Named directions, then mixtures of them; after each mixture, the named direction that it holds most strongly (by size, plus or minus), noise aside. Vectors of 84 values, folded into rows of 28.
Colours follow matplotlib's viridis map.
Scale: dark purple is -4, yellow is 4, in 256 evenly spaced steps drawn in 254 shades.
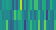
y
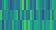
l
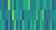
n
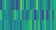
l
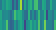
y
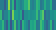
n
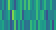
n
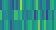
y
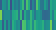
l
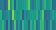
n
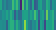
y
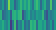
n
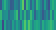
l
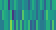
n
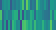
l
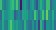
y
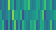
n
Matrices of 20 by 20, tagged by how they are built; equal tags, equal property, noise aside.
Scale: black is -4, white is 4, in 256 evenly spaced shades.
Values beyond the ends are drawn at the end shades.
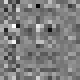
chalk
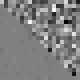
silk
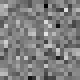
chalk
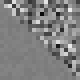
silk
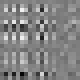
chalk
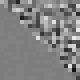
silk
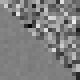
silk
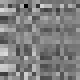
chalk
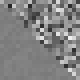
silk
